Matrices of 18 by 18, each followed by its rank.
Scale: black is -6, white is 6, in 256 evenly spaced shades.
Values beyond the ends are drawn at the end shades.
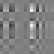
one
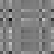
one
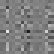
two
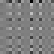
one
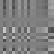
one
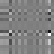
one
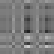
one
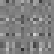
two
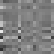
two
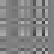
one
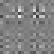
two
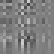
two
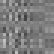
two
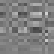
two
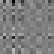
two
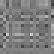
two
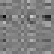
two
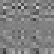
two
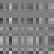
one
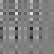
one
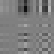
one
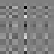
one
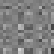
two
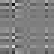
one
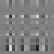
one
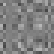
two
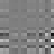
one
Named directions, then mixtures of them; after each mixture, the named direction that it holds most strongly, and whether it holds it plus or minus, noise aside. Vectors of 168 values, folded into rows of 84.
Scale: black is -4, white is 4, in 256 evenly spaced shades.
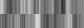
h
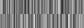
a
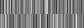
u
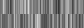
a, minus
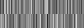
u, plus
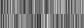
u, minus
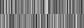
u, plus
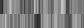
h, minus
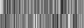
a, plus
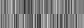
u, minus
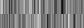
h, plus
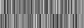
u, minus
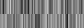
a, plus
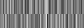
u, plus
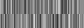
a, plus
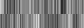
h, plus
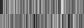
a, minus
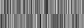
u, minus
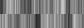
h, minus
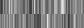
h, minus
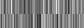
u, minus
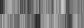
h, minus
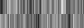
h, minus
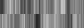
h, minus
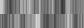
h, plus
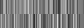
a, minus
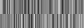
a, plus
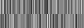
u, minus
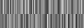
a, minus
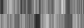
h, minus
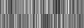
u, plus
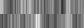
h, plus
